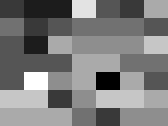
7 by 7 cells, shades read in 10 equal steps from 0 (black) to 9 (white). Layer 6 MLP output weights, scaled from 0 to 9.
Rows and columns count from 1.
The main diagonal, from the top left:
2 2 6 6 0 7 5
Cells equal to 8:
1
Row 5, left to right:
3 9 5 6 0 6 3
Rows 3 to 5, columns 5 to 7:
5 5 7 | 6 4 4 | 0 6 3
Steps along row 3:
down up down same same up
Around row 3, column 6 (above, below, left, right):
4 4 5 7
